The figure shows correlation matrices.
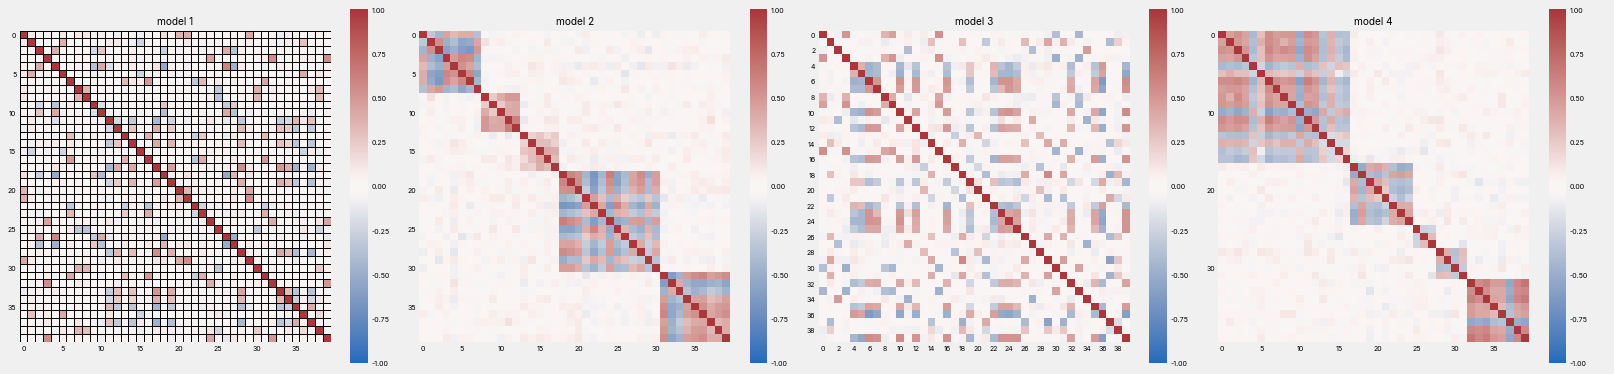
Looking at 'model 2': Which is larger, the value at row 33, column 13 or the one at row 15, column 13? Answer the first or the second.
the second
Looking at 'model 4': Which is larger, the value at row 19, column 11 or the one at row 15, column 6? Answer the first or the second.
the first
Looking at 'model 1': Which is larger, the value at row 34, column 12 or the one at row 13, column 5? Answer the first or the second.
the first
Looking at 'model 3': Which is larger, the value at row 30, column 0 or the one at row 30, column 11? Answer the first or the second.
the second
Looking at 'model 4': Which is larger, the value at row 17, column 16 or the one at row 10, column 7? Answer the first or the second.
the first
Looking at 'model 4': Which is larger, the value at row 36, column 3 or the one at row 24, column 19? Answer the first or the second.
the first
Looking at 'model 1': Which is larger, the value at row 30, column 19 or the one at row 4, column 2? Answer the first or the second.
the second
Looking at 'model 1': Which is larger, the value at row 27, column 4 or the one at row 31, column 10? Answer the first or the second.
the second
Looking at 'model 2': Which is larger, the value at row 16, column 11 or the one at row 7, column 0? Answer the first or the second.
the first
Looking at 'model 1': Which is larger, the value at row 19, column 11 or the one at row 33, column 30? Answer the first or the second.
the second
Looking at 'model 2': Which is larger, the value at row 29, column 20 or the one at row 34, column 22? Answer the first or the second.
the second
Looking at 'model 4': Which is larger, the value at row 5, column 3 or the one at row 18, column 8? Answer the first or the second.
the first
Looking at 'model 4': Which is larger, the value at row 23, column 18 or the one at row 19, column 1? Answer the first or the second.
the first
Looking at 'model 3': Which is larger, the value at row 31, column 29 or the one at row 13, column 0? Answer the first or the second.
the first
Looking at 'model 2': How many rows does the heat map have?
40
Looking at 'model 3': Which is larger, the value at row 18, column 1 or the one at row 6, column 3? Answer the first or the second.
the first
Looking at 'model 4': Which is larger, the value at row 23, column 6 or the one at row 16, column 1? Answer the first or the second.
the first
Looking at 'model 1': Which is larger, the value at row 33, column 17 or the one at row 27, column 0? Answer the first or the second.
the first
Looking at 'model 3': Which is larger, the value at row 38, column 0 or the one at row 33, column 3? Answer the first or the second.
the first
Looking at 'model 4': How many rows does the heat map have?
40
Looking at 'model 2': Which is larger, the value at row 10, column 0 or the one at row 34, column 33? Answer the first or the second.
the first
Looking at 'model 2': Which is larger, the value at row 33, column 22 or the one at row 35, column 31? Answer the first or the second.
the second
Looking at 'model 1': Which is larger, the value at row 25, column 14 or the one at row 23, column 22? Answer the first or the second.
the first
